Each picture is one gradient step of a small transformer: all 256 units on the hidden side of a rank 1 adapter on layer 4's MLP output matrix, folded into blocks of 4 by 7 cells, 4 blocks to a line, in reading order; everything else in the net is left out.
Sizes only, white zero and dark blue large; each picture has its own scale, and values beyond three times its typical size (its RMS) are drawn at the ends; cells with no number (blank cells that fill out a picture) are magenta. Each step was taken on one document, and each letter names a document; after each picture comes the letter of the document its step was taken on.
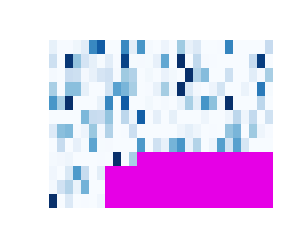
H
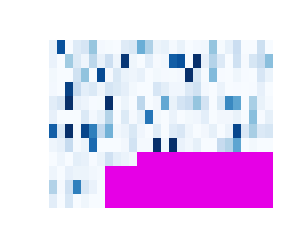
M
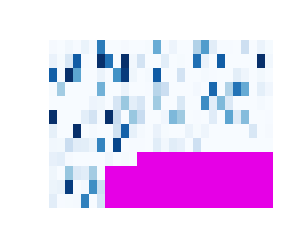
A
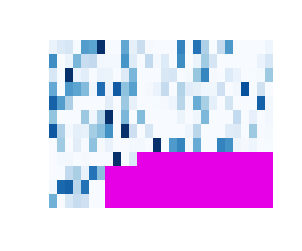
H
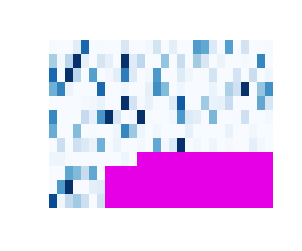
A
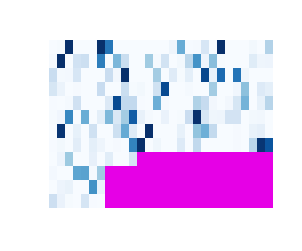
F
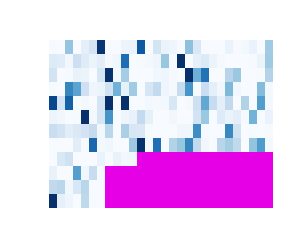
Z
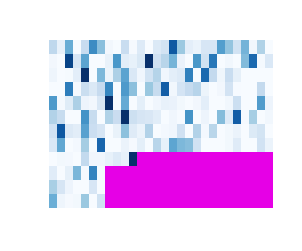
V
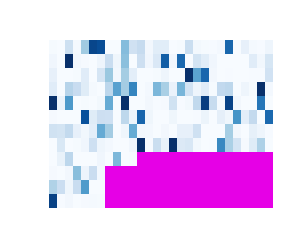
Z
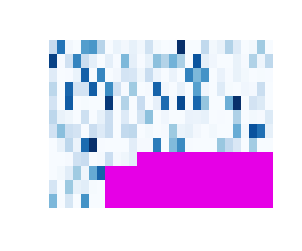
M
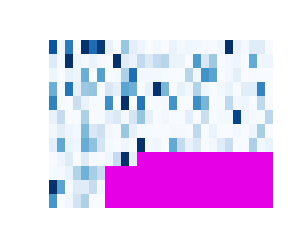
V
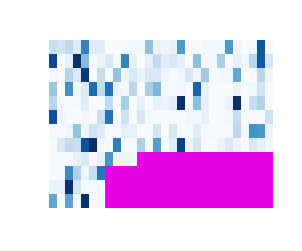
M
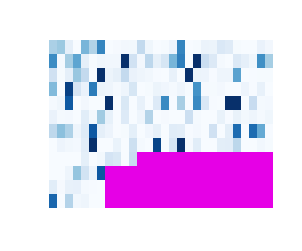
M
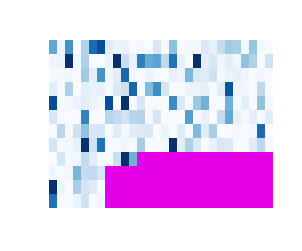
V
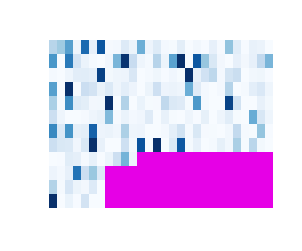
V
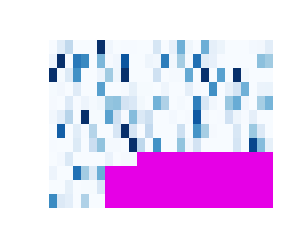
F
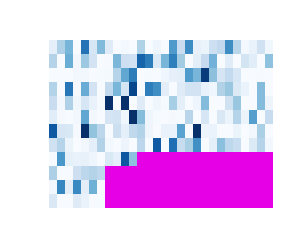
V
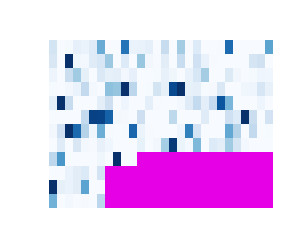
H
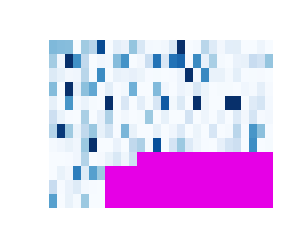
M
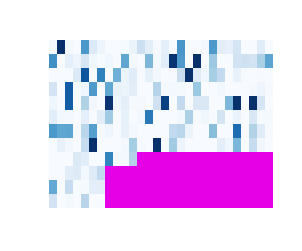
M
